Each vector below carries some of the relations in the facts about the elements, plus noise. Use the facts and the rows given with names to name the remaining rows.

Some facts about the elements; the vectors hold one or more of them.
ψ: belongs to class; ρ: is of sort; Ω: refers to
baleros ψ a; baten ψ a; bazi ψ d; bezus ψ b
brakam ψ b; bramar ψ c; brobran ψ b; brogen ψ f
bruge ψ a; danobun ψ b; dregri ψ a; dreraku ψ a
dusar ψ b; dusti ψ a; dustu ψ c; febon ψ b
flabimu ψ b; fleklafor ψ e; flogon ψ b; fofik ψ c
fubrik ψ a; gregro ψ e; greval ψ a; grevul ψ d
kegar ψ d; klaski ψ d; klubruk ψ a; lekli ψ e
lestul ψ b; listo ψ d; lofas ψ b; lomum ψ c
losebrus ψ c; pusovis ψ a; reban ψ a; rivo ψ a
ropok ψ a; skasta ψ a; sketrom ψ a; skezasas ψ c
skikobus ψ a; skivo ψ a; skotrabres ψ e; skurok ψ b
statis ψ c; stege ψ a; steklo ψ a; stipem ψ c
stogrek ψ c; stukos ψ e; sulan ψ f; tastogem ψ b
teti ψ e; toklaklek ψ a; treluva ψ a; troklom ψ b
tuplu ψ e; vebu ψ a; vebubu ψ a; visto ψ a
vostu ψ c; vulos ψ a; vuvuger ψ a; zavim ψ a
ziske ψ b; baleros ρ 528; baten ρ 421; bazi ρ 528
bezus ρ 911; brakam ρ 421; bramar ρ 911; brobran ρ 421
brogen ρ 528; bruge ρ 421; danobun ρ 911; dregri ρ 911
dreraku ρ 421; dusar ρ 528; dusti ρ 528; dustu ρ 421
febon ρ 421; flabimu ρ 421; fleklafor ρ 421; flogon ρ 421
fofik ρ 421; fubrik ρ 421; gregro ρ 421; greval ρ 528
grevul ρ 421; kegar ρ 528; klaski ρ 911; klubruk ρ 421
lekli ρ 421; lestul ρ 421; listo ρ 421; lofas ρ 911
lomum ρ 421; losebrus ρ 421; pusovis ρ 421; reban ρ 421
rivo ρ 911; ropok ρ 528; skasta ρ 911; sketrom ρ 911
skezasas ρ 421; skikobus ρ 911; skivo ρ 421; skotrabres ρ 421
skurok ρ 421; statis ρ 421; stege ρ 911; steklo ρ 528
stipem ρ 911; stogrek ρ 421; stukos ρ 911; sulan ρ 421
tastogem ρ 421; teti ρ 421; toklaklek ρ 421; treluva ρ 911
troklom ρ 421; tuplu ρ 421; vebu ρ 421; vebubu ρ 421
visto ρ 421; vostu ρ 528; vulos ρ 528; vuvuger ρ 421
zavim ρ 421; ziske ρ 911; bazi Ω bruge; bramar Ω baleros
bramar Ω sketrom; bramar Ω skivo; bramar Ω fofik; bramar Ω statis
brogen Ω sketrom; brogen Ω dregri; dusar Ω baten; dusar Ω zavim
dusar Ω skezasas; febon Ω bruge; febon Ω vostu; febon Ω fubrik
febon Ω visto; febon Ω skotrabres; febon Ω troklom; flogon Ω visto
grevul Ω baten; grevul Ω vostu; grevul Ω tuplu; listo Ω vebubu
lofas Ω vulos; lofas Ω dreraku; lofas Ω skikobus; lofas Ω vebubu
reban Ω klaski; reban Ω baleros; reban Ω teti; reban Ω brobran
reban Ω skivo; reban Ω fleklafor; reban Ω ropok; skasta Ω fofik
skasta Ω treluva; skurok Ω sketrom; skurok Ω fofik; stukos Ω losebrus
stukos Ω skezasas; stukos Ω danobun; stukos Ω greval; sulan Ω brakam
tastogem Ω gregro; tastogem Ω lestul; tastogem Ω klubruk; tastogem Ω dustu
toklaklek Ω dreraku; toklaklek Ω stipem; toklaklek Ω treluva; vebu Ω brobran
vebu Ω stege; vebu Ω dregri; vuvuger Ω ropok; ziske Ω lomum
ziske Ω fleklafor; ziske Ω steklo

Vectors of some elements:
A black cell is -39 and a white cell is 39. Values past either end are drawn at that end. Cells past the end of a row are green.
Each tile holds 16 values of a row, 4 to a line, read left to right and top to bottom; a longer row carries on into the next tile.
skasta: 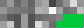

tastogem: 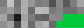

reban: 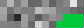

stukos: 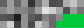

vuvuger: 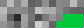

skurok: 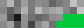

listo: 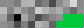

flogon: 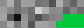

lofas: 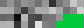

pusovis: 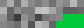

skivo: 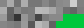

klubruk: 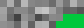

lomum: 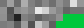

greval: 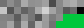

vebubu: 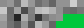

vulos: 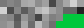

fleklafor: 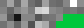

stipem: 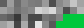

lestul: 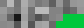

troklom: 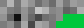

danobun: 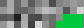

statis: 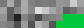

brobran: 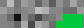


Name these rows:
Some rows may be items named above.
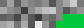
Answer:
stege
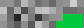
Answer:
vebubu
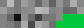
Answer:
brobran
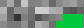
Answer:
baten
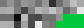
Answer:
lofas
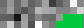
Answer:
ziske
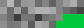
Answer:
vebu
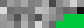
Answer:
ropok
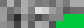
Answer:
dustu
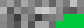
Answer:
dreraku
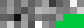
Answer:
ziske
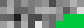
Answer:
bezus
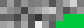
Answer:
stege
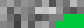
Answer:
toklaklek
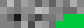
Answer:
brobran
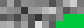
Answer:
dregri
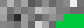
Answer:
reban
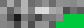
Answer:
skezasas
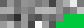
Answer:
klaski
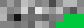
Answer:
grevul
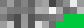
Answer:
skasta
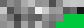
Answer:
vostu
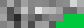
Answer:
fofik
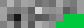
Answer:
febon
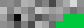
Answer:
listo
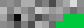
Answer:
listo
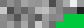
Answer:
baleros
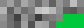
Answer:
dreraku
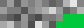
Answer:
sketrom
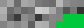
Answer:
visto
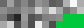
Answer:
bramar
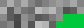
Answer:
bruge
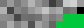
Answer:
brogen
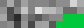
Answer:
fofik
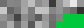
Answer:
kegar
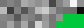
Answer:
steklo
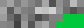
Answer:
toklaklek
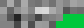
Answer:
losebrus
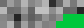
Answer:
dusar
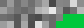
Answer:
treluva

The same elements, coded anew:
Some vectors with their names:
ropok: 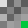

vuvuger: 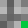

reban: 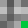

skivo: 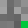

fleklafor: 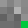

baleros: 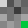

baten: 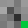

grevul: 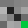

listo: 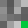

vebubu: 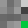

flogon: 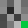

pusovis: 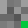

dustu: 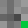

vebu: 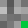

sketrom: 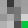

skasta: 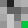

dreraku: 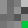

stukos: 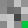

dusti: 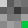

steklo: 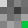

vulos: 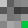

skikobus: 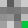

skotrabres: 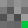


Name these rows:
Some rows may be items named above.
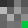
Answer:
skurok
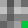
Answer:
reban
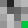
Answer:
skasta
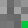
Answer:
skivo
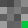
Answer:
fofik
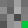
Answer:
tastogem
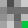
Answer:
treluva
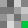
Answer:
ziske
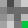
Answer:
treluva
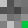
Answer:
kegar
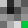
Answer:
bazi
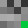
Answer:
brogen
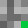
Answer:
vuvuger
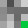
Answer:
treluva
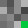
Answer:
toklaklek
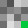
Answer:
lofas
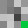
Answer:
stukos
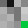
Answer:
bramar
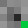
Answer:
skezasas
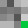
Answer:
stipem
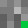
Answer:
brobran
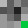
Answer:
vostu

